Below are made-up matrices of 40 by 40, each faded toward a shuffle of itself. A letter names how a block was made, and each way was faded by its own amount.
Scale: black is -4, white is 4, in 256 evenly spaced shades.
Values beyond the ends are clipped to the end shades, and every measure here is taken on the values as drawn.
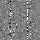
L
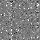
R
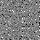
R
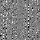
L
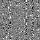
L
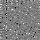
R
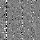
L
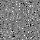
R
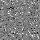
R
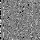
L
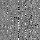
L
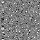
R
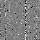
L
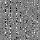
L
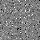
R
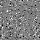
R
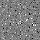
R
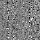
L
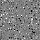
R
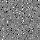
R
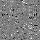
R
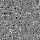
R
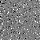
R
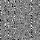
L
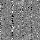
L
